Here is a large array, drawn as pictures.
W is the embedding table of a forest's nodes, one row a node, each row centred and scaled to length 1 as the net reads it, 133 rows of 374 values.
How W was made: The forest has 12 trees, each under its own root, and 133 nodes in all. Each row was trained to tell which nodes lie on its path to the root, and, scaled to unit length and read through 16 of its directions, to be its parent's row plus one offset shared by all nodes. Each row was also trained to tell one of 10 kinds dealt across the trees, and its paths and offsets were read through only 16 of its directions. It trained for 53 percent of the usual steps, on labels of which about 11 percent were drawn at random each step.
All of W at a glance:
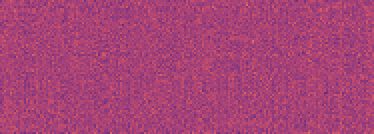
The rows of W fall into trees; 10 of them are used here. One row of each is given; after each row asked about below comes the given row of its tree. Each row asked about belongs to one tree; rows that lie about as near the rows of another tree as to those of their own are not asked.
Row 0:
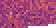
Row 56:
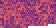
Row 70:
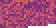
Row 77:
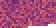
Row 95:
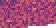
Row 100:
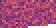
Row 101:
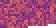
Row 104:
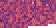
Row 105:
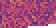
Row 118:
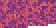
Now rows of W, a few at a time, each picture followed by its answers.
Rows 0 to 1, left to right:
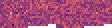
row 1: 100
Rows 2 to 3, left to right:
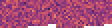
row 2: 100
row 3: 95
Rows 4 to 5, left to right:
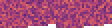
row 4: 77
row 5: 101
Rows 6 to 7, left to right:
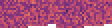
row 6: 70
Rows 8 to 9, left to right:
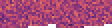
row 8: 0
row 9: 104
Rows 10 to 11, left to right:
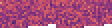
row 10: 0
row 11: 105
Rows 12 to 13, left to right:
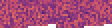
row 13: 104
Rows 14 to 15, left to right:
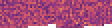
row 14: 101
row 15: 0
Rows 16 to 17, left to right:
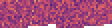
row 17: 104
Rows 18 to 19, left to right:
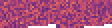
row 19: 101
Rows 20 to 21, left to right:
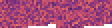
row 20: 77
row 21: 95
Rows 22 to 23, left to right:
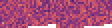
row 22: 101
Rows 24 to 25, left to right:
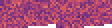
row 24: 70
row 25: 0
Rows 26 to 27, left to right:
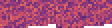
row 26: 95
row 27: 77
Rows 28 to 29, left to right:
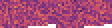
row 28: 101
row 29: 118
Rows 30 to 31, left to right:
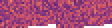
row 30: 95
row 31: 118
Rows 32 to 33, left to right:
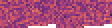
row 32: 101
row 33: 70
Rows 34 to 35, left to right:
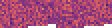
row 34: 105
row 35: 0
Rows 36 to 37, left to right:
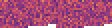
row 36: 118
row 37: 118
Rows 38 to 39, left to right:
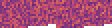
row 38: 56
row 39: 0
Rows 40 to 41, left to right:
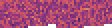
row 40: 105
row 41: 105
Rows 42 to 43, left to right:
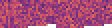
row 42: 100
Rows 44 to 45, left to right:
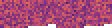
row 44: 101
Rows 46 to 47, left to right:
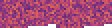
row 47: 70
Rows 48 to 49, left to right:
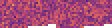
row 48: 105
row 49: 77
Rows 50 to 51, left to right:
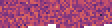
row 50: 70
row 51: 70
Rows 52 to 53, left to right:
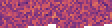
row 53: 0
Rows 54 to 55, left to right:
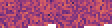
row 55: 118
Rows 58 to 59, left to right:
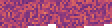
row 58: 77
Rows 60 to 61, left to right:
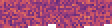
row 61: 70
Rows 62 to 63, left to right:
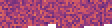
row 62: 77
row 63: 105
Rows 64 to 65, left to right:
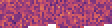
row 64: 105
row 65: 95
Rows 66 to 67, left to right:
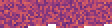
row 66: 101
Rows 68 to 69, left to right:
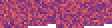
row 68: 95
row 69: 100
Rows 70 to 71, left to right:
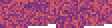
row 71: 104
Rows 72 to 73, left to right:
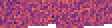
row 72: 118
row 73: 105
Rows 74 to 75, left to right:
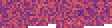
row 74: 56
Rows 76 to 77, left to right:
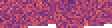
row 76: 0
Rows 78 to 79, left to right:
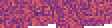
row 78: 118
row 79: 56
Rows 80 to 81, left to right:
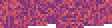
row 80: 100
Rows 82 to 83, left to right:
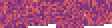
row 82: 118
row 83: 70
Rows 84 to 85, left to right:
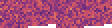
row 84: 0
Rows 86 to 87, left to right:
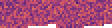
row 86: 118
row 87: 100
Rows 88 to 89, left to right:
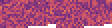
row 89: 70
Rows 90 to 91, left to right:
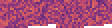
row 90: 105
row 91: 104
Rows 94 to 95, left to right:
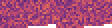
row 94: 104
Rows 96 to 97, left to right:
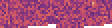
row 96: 101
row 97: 118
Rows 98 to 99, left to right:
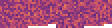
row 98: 101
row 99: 104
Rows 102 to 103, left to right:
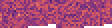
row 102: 104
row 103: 70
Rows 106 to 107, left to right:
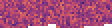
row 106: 95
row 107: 0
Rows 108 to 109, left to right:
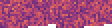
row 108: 101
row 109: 104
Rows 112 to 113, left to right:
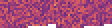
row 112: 101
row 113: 105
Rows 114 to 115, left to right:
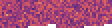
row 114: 104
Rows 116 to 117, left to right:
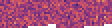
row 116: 70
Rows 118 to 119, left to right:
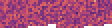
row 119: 105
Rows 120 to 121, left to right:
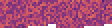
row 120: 118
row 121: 105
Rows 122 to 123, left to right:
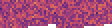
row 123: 104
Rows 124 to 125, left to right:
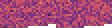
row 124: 0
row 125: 118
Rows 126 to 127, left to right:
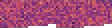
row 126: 0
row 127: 118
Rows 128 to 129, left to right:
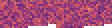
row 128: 104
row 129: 105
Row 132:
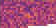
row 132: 70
